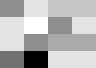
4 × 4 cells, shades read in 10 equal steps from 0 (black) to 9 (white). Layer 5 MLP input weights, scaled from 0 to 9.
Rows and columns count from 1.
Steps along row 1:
up down same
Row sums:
27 30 25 20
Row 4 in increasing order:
0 4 8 8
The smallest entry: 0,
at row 4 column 2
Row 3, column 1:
8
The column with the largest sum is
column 4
